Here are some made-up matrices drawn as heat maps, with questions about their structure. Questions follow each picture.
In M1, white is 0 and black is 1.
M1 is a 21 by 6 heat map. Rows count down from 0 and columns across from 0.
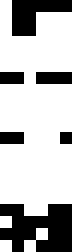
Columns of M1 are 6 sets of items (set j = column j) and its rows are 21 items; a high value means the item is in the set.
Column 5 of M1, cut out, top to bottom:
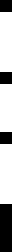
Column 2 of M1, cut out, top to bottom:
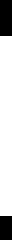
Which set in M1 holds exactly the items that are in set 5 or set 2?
1
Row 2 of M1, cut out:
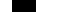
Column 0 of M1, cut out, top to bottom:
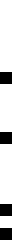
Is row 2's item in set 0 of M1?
no
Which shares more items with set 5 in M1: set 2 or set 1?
set 1
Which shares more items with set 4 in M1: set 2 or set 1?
set 1
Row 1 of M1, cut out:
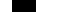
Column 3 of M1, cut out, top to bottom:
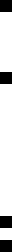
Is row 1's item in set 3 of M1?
no
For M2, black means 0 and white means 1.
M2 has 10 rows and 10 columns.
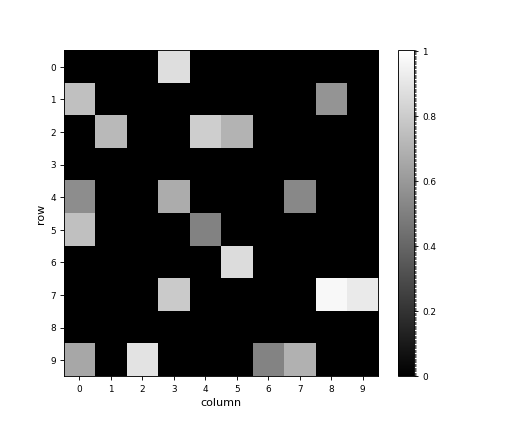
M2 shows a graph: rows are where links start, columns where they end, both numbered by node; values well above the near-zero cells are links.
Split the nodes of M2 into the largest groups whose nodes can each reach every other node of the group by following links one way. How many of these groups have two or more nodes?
1
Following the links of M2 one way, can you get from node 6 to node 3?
yes
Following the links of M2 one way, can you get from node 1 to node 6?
no
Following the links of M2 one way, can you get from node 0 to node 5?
no
